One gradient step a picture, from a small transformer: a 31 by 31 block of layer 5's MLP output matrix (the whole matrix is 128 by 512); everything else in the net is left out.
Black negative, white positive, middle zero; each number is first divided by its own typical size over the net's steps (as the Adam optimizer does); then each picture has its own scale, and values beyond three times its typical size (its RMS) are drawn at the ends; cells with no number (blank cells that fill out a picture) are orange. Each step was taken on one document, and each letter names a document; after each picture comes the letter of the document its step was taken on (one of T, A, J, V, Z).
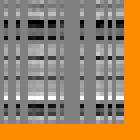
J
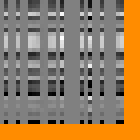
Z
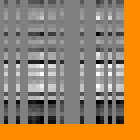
J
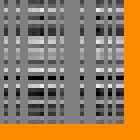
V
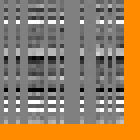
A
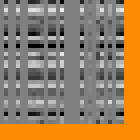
A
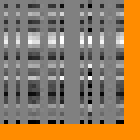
Z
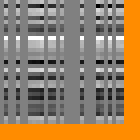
V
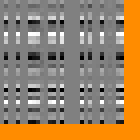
Z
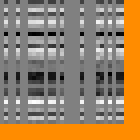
A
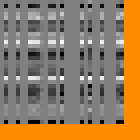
Z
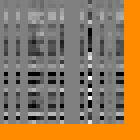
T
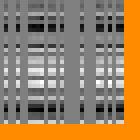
V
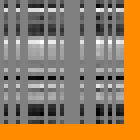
V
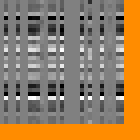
T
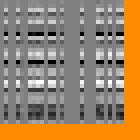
J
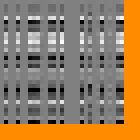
Z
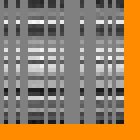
V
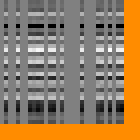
J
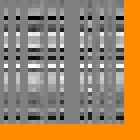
T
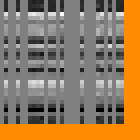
A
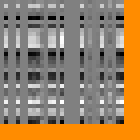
T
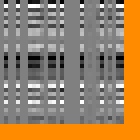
T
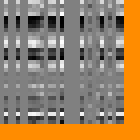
T
